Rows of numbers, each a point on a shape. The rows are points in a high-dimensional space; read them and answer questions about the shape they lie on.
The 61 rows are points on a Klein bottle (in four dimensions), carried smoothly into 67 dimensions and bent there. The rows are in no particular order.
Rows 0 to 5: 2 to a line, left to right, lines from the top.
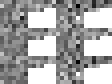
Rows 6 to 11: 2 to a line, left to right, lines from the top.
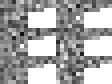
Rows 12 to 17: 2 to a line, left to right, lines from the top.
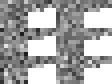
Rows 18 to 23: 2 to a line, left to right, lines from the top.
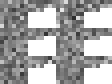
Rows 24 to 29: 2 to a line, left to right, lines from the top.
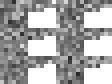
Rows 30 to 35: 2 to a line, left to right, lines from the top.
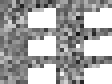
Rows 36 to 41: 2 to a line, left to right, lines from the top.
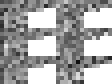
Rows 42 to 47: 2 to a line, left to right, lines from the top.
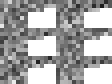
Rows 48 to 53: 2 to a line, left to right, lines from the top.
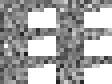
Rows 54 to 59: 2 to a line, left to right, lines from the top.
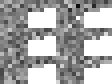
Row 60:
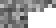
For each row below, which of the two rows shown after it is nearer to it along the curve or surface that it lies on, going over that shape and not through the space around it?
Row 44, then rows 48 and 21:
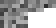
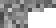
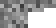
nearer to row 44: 48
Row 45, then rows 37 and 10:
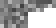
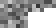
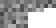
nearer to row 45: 37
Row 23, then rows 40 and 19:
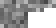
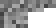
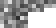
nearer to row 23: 19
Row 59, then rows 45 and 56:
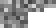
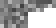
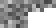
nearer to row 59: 45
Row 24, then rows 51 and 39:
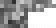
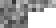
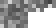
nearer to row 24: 51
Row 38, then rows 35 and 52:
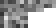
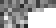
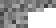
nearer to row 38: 52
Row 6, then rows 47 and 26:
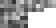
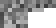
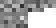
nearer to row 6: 47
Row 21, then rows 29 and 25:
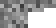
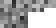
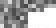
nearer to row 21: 25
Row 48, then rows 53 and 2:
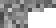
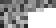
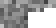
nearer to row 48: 53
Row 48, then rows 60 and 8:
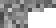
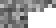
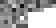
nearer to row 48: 8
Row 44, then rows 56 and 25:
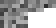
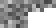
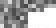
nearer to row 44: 56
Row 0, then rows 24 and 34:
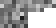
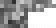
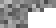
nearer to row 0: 24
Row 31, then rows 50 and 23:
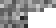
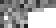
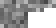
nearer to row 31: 23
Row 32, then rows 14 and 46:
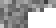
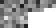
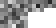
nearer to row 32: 46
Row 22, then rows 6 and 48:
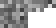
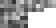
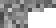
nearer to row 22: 6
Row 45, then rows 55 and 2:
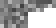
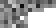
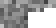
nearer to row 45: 2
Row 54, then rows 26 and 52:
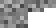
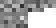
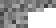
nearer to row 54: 26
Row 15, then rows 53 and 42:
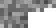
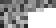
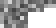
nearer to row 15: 42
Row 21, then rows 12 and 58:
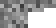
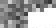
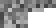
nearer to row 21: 58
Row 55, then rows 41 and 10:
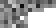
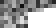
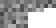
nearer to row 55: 41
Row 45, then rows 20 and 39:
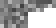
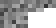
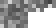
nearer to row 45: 39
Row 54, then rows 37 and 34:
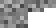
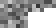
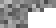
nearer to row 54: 34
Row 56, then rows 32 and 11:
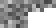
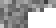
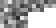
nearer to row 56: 11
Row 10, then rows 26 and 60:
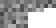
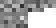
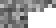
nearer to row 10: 26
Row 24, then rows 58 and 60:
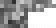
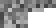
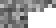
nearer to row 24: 60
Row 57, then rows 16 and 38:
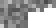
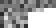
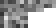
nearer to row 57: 38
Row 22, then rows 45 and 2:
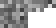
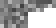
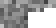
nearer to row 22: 2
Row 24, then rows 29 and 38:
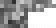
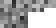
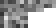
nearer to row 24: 29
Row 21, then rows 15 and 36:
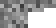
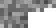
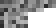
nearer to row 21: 36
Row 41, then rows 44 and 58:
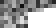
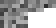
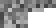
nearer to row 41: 58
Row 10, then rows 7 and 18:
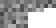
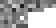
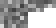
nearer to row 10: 7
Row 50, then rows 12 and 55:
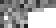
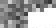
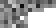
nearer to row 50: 55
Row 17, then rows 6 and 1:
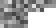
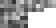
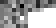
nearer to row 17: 6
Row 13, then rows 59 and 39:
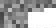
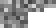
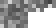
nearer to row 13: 39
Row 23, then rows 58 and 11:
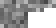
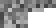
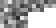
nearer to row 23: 11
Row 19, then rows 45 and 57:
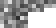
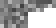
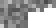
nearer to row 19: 45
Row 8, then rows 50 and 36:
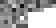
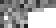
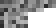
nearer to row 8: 50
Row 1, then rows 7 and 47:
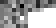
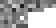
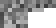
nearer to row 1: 7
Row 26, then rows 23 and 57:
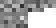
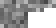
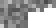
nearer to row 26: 57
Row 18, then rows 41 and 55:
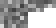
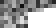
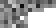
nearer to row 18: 55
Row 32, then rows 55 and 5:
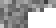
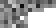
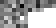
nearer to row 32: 55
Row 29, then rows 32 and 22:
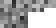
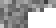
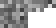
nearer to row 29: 22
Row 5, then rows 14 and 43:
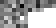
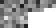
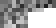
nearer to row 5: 43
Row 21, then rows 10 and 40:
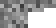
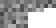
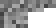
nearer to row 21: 10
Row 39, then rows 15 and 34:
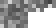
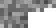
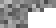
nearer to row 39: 34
